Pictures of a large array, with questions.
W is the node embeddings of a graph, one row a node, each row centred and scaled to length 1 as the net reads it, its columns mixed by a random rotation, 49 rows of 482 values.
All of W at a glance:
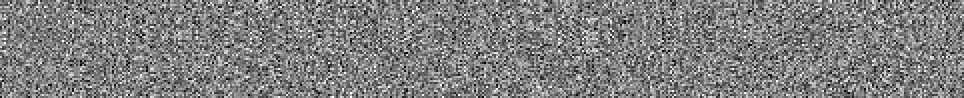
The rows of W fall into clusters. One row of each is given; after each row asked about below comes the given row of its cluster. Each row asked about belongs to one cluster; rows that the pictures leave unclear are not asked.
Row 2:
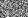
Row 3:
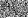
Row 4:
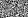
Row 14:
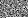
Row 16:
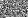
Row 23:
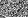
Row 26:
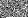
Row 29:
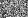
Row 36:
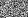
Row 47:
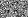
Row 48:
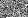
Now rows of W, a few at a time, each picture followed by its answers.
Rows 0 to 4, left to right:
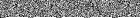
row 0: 4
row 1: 4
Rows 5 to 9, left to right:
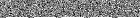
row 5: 36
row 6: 36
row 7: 47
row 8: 3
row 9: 16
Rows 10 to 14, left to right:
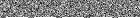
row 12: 36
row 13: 48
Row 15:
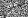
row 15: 2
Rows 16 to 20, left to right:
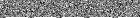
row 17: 3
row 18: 2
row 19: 16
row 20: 26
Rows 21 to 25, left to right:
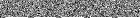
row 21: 16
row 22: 36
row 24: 29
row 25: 16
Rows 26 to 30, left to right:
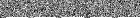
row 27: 47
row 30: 4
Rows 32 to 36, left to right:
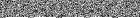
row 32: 4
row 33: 47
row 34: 48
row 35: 47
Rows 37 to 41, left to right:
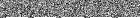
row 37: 48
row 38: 29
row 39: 23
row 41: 48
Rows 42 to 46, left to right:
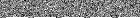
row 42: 14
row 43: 14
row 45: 26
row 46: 2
